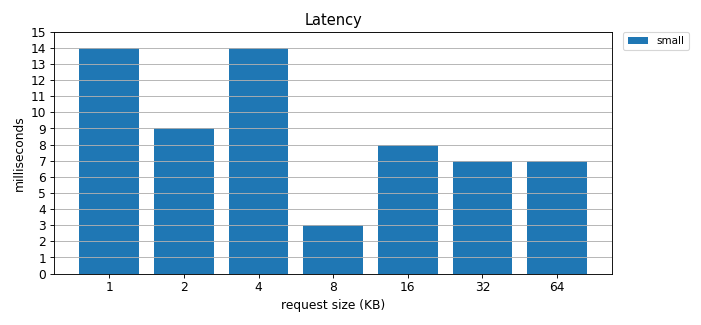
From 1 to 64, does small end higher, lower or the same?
lower
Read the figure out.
Title: Latency
x-axis: request size (KB), ticks 1 2 4 8 16 32 64
y-axis: milliseconds, ticks 0 1 2 3 4 5 6 7 8 9 10 11 12 13 14 15
Legend: small
Values:
small: 14 9 14 3 8 7 7
